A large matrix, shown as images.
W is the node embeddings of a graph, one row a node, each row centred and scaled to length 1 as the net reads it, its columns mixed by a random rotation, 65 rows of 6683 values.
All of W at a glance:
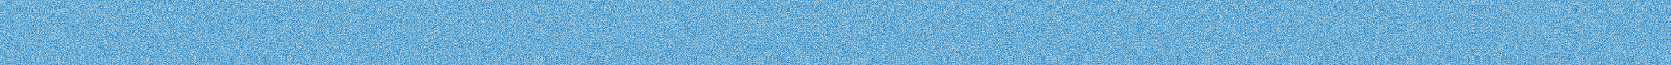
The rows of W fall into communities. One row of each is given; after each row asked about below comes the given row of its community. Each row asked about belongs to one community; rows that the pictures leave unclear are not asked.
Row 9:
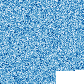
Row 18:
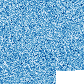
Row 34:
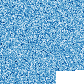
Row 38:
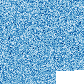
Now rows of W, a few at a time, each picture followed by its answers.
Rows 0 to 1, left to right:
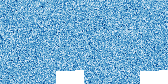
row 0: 34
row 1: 18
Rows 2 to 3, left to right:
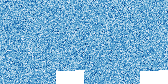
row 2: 18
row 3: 34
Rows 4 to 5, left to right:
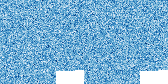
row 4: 18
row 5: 38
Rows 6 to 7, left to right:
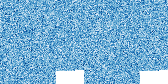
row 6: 9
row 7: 9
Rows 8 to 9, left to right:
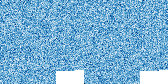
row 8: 38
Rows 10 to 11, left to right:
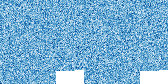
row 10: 38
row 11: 38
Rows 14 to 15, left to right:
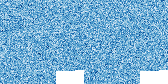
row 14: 18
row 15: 34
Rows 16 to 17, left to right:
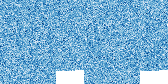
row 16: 9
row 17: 18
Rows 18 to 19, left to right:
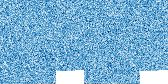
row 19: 38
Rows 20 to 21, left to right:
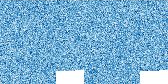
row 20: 9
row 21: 34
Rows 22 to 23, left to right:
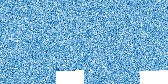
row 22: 34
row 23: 9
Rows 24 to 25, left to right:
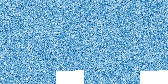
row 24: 18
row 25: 38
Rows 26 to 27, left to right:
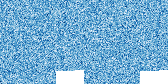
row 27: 34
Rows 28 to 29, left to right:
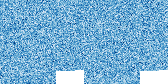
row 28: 18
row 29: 38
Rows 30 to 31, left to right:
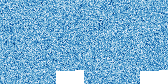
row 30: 18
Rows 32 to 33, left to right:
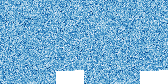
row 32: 38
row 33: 38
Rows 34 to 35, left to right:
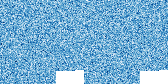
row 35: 9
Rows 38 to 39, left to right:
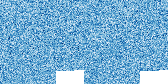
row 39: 34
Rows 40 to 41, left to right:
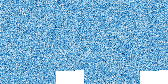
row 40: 9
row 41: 18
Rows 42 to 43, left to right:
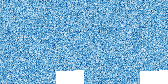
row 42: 38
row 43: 9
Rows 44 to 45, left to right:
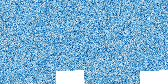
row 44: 38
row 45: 18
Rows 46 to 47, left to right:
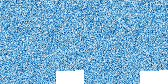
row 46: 9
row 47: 9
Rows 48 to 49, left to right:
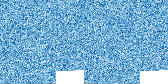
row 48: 18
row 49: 38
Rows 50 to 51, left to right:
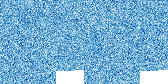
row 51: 38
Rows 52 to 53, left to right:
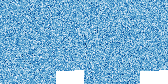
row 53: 34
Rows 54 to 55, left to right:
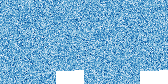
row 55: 9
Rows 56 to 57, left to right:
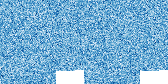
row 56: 18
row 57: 18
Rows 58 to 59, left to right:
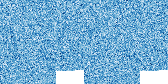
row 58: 18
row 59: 18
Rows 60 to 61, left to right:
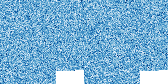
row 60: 9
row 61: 18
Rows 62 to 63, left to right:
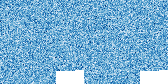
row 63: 18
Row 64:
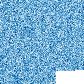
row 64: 9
